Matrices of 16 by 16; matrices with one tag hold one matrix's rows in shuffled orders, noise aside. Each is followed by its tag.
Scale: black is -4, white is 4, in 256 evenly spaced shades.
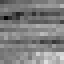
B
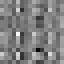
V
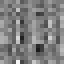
V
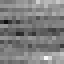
B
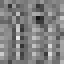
V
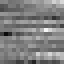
B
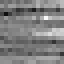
B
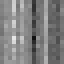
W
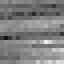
B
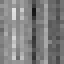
W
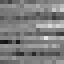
B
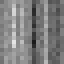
W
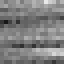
B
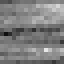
B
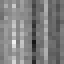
W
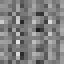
V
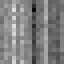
W
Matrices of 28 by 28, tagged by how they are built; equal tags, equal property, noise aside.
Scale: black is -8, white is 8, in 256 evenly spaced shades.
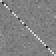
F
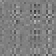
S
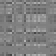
S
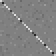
F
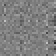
S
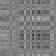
S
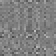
S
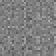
S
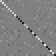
F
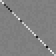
F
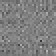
S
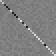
F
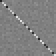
F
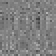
S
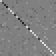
F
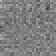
S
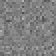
S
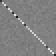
F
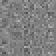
S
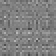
S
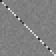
F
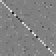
F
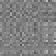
S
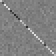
F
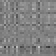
S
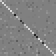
F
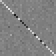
F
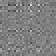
S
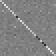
F
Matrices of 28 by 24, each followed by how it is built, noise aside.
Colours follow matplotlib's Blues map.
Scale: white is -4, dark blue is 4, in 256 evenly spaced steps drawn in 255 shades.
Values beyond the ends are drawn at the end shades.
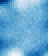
smooth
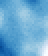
smooth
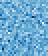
noise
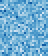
noise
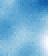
smooth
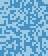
noise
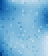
smooth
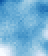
smooth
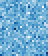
noise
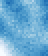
smooth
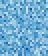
noise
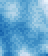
smooth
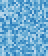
noise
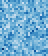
noise
